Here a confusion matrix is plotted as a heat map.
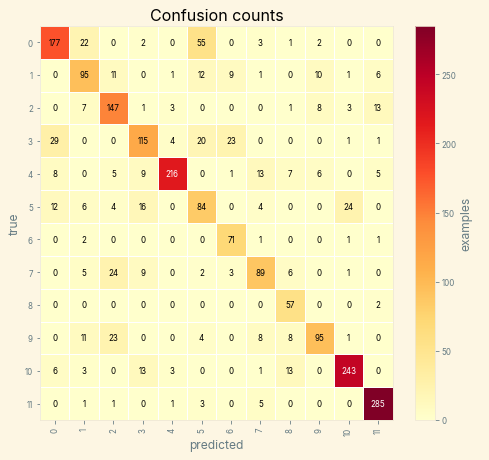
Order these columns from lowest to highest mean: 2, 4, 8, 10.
8, 2, 4, 10
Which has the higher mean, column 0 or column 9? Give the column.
0
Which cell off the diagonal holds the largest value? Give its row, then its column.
0, 5
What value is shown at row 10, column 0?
6
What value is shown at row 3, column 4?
4
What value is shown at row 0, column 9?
2
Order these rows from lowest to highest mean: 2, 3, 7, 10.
7, 2, 3, 10
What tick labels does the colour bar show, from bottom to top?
0, 50, 100, 150, 200, 250
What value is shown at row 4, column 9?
6
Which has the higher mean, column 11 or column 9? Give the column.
11
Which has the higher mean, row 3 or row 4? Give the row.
4
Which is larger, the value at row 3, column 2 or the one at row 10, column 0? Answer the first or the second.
the second
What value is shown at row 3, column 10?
1
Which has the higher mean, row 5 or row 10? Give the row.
10
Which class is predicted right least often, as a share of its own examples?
5
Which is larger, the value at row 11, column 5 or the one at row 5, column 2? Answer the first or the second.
the second
